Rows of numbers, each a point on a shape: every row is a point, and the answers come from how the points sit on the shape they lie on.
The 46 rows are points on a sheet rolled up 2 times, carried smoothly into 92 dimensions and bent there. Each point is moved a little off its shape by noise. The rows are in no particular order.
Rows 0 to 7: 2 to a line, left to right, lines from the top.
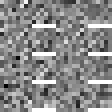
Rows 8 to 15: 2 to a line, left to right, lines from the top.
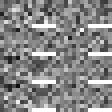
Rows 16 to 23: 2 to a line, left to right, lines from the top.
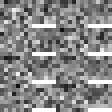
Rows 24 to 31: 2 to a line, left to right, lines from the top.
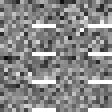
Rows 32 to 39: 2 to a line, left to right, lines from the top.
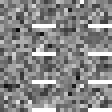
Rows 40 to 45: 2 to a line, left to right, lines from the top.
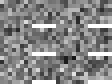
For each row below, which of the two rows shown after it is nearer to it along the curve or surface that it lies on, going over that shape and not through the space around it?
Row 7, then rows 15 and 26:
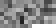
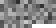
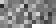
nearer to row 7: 26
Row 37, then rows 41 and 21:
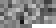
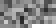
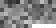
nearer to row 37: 41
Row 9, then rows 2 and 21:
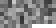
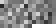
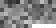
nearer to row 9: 2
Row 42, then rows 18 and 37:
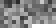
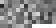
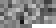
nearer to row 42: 37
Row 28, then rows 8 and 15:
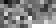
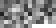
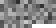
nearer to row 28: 8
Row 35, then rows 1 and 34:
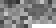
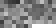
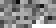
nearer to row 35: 1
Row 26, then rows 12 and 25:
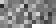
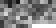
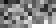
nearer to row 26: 12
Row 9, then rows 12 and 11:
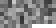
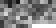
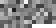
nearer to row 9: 11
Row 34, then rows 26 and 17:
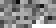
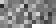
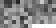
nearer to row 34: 26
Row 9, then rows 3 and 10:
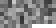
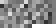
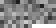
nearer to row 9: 3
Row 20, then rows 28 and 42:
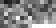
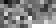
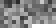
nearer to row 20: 28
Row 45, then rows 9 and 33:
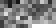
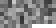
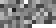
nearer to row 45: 33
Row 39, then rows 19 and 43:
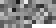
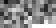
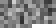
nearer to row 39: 43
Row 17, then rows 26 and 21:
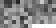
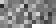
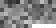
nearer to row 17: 21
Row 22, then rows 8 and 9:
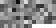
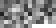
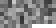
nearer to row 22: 9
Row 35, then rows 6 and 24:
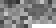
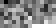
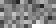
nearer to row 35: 24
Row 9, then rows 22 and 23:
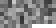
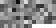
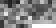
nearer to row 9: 22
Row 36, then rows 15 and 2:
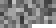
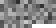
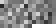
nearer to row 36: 2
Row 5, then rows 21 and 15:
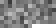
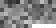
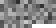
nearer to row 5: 15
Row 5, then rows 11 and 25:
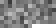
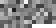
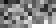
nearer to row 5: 11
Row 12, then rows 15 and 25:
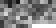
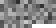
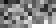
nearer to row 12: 25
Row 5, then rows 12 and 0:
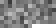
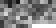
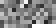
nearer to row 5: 0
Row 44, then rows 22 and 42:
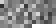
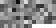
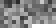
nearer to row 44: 22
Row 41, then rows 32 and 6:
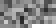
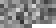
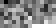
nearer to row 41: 32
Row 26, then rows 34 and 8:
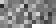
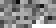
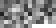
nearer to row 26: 34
